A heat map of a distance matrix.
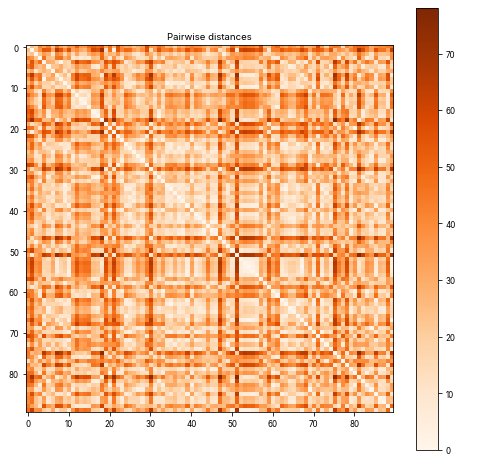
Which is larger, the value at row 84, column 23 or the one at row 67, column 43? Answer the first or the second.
the second
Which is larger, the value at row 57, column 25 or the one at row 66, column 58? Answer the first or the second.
the first
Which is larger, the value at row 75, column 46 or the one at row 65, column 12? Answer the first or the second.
the first
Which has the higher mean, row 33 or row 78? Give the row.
78
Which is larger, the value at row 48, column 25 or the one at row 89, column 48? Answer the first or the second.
the second
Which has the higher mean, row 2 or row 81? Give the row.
81
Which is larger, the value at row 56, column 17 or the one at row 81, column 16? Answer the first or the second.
the second
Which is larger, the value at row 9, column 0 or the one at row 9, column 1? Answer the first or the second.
the second
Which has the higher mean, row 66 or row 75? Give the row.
75
